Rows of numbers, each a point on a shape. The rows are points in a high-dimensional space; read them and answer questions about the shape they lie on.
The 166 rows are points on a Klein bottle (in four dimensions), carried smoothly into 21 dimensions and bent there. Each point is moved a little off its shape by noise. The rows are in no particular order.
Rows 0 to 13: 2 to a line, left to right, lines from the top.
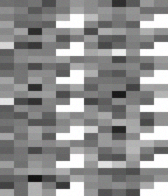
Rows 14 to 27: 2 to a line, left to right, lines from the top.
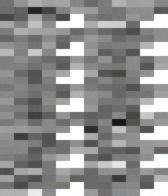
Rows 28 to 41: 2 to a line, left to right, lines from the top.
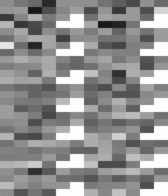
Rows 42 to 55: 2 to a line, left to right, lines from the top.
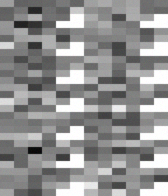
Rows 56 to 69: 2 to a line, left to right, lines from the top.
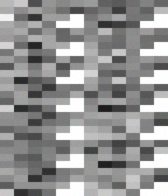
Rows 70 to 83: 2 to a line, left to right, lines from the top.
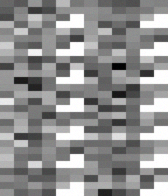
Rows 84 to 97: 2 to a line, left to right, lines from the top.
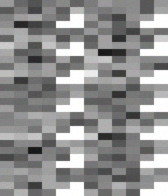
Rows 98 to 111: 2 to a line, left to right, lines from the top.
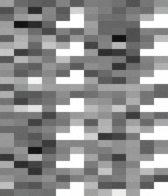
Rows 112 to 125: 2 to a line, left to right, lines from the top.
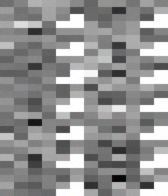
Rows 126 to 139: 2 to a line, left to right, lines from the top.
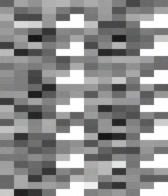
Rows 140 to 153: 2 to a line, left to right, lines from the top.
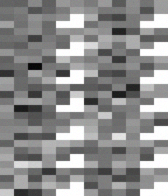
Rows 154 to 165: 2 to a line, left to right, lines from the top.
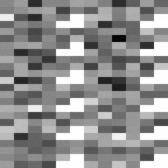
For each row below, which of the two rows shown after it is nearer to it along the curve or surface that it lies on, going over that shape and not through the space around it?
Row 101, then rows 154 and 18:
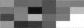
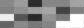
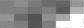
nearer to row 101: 18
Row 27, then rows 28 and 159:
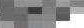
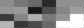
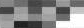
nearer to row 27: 28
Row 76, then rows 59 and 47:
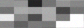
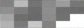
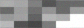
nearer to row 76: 47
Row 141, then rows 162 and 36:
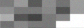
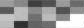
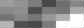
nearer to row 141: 36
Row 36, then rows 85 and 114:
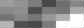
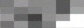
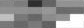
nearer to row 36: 85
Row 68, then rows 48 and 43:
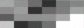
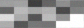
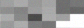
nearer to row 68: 48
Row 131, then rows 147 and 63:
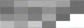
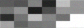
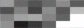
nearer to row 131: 147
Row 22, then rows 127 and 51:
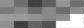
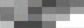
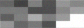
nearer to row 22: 51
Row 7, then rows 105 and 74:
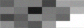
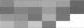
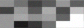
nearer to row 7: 105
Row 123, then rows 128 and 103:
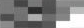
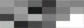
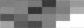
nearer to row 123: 128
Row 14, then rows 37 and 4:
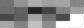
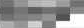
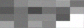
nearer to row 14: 37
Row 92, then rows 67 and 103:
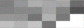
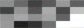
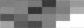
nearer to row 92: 103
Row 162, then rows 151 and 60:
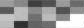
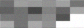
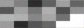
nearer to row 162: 60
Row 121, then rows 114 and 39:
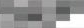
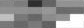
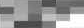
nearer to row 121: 114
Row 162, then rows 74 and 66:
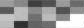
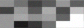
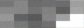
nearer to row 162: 74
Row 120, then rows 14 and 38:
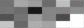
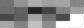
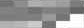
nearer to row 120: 14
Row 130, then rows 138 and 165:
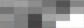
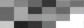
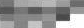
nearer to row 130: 138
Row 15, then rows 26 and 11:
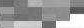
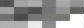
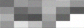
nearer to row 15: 11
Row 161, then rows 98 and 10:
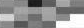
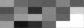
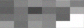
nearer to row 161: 98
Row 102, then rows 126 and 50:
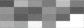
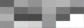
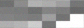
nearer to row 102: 126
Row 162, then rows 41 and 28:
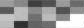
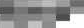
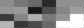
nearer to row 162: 28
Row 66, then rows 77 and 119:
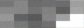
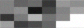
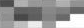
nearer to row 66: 77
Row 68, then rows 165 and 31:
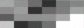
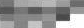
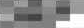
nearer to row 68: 31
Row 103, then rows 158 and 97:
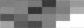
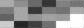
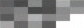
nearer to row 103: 158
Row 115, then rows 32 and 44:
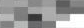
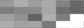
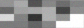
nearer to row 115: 32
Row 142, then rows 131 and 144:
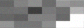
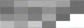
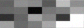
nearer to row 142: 144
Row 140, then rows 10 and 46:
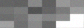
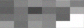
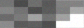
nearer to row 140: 10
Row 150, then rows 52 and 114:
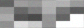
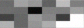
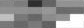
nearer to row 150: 52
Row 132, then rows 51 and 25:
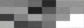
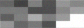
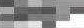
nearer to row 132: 51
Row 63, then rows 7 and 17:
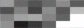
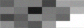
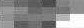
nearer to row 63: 17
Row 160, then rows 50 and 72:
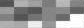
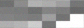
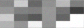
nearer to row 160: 72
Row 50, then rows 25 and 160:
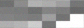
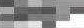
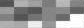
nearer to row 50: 25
